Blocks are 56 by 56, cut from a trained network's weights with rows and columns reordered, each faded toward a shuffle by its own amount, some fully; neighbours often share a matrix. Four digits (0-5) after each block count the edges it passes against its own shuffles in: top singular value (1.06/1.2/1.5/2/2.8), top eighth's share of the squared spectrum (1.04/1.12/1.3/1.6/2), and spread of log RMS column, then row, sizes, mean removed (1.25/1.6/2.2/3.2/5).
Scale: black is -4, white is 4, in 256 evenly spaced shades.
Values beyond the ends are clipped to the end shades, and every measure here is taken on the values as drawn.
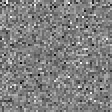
2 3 1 2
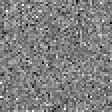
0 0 0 0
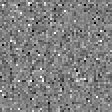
1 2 1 1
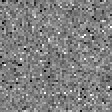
0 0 0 0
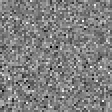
1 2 0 1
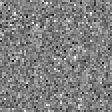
0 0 0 0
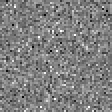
0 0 0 0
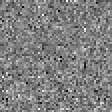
2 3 2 2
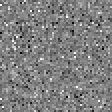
1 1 0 0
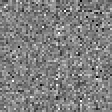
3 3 1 1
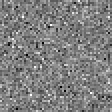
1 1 0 0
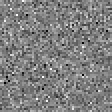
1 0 0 0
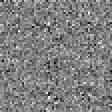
3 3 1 1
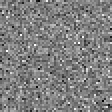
0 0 0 0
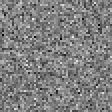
0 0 0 0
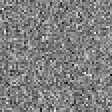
2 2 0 0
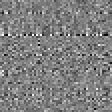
4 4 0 3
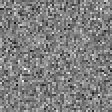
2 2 0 1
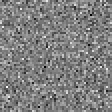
1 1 0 0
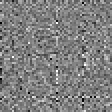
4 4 2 2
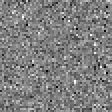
2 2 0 1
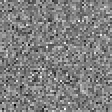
2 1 0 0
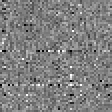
3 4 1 2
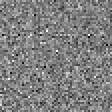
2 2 0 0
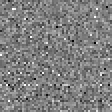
2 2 0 1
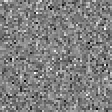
1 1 0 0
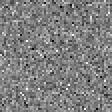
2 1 0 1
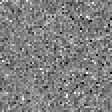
1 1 0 0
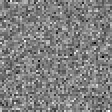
2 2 0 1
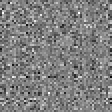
3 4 2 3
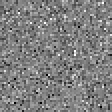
1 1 0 0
